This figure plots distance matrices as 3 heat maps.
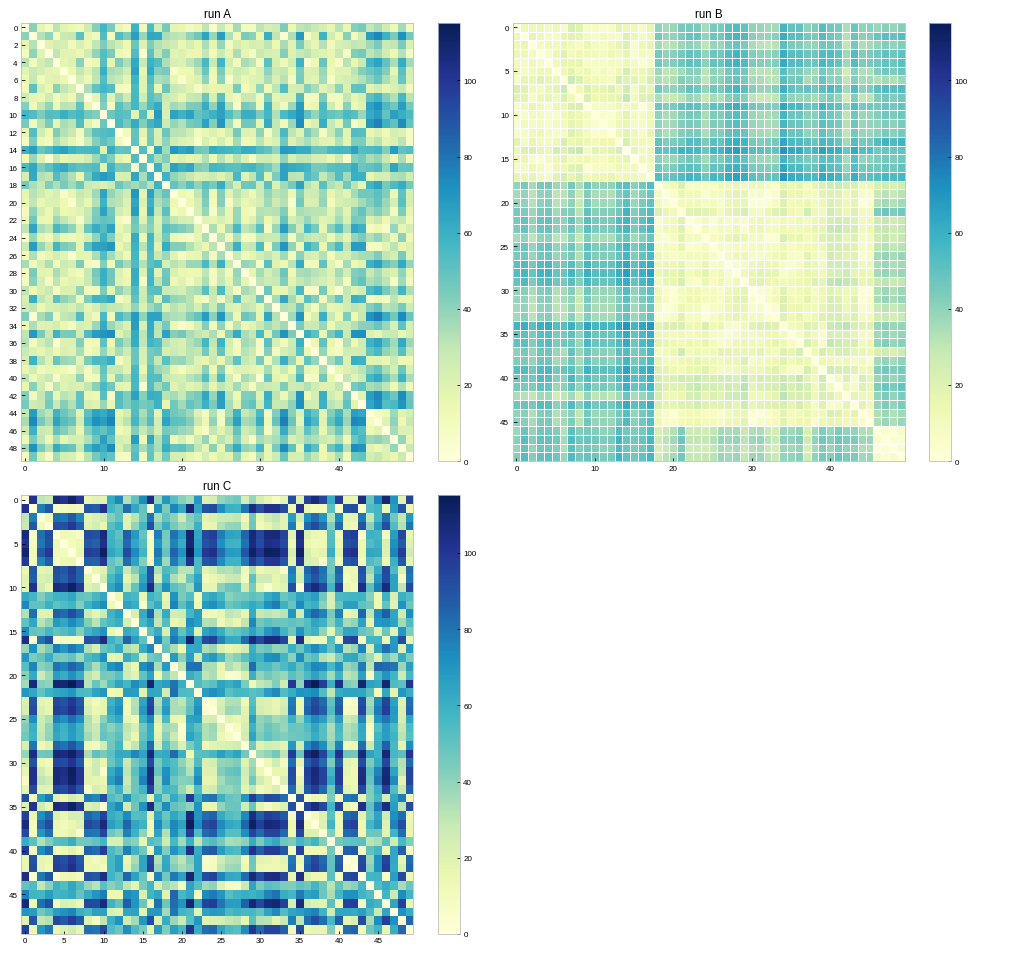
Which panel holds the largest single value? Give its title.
run C
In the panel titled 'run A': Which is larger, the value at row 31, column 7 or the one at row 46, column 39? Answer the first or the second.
the second
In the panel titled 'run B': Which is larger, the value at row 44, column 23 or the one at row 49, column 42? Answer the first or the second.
the second
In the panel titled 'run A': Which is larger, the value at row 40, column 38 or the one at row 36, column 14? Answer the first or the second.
the second
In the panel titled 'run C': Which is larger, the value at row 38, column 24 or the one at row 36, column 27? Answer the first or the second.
the first
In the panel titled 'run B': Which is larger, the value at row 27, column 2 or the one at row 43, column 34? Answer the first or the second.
the first
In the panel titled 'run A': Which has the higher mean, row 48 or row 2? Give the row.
48
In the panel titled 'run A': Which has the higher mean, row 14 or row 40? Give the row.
14
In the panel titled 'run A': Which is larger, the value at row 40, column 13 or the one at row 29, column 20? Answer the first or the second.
the first
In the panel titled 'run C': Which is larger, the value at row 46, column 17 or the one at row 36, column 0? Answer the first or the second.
the second
